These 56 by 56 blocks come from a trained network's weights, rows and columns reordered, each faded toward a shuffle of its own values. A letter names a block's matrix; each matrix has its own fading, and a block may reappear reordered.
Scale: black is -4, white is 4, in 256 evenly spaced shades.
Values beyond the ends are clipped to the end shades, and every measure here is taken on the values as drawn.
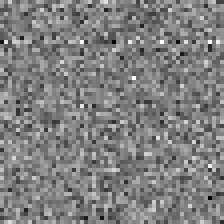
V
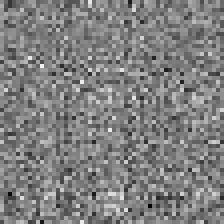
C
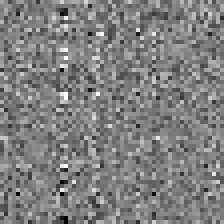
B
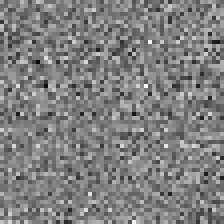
C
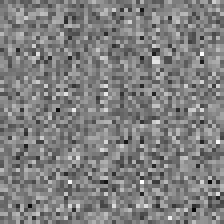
B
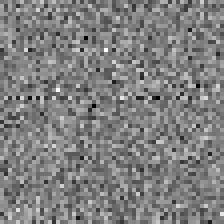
V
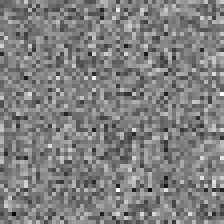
B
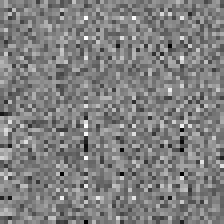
B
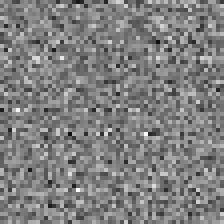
C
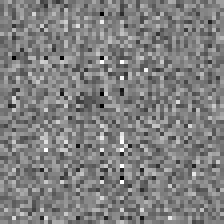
B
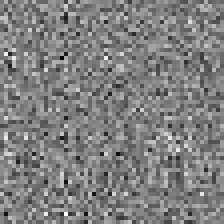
B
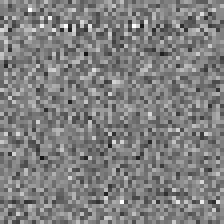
V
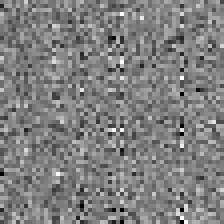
B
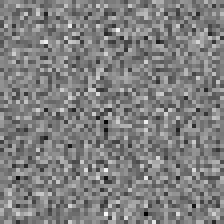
B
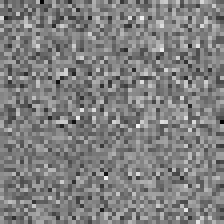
C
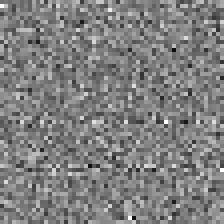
V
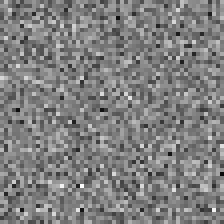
V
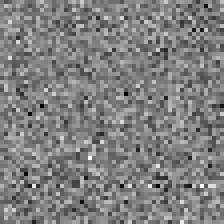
V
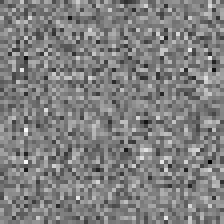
B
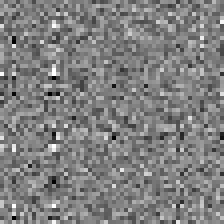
B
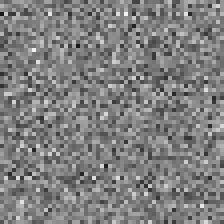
V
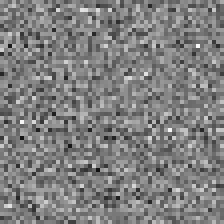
C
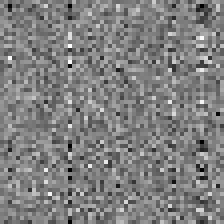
B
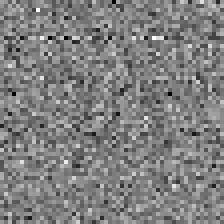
V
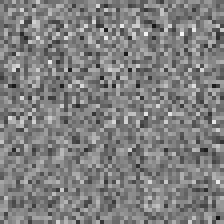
C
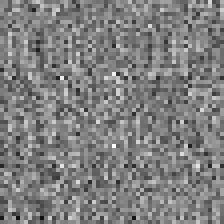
C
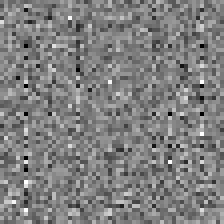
B
